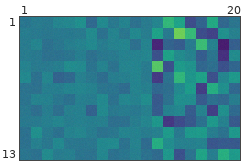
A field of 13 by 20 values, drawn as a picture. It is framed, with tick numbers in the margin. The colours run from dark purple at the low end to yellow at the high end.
Histogram: heavy tails on both sides. Stripes: none. Mirror symmetry: none. Seam: vertical, 60% of the way across, the left part calmer. Roughest part: top right.
